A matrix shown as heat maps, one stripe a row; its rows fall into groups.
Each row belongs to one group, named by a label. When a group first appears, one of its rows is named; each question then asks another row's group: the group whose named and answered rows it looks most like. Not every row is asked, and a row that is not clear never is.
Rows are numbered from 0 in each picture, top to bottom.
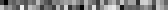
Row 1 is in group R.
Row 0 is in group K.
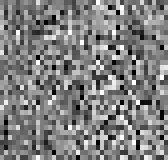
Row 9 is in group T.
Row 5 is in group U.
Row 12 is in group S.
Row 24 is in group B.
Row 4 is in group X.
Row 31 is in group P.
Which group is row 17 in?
R
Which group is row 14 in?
S
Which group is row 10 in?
U
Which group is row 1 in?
T
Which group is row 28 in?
K
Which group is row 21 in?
P
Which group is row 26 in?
K
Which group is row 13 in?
B
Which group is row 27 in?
T
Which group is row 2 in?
U
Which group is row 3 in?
B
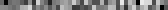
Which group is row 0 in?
K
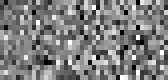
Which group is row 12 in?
X
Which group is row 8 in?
X
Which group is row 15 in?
U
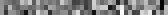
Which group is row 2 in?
K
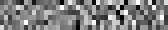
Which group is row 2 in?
U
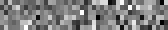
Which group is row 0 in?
T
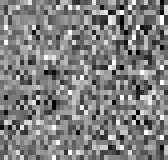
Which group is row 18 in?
X
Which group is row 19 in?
K
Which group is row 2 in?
T
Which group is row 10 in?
U
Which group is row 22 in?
K
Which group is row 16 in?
S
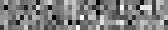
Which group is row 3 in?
B
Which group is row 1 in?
K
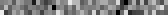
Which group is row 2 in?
U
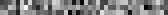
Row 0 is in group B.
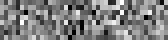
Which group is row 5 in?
B
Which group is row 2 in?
K
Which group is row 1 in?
R
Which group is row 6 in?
B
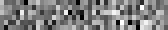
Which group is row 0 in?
P
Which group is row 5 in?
K
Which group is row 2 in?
R
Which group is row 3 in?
B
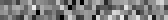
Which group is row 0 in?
B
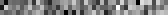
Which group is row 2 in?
B
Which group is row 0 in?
K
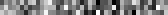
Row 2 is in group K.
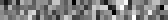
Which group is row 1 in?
T
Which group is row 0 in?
B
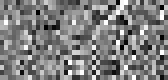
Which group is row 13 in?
U
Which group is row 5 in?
X
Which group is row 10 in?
S
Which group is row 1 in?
T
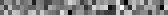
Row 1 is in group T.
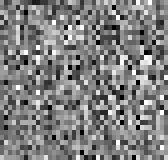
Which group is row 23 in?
K
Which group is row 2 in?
P
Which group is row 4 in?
P
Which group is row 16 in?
K
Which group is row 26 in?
B
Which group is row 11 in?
P
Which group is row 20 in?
P
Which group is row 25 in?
K
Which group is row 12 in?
K
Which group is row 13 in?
R
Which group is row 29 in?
S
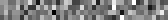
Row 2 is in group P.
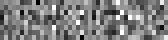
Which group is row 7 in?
B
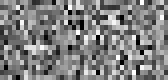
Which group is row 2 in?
R
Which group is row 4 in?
R
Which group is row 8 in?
K
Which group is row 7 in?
K
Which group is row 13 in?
K
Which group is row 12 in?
R
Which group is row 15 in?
U
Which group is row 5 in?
B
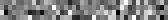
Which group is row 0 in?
U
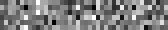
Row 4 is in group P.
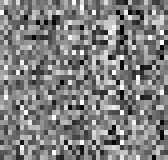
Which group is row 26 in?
T
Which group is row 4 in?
X
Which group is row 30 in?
B
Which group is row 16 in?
U
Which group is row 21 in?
R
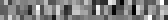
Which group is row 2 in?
S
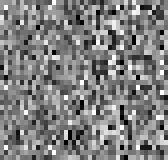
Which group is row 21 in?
R
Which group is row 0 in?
B
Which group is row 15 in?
K
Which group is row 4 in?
R
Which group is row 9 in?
T
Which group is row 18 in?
S
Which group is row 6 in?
T
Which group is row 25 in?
T
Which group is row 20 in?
B
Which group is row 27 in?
R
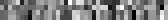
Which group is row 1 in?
T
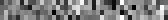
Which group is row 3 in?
R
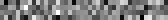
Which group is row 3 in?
P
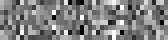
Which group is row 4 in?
T
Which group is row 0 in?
R
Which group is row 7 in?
X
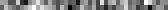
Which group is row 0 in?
P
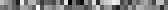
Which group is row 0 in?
R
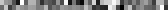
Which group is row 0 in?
R
